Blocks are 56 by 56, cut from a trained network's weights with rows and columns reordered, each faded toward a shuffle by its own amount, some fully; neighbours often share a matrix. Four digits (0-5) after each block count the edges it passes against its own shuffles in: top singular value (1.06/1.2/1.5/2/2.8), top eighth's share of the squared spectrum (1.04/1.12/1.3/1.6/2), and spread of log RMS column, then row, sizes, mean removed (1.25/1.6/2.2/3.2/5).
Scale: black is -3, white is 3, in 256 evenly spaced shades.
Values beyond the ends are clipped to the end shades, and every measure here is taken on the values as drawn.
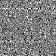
3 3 1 1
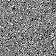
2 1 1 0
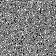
0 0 0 0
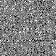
3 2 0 1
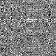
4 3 2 2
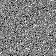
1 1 0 0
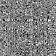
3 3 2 2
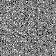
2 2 0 1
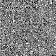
2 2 0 1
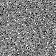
0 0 0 0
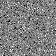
0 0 0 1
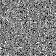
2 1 0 0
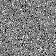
1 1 0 0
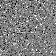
0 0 0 0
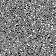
0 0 0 0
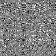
3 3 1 3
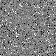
0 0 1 0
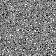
2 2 0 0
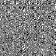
3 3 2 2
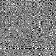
3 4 2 2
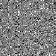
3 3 2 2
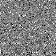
2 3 1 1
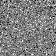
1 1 0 0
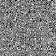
3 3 1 2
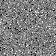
0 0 0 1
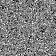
0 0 0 0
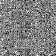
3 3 0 1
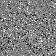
2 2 0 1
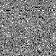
3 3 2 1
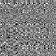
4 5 2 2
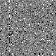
3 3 2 1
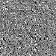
2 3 1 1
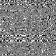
4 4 0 3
